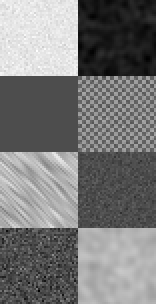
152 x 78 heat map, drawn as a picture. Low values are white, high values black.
It is made of 4 by 2 panels. Panel 1,1: very low, fine-grained, faint in contrast. Panel 1,2: very high, blotchy, faint in contrast. Panel 2,1: high, flat. Panel 2,2: middling, checkered, strong in contrast. Panel 3,1: low, slanting down to the right. Panel 3,2: high, fine-grained, faint in contrast. Panel 4,1: high, fine-grained. Panel 4,2: low, blotchy, faint in contrast.
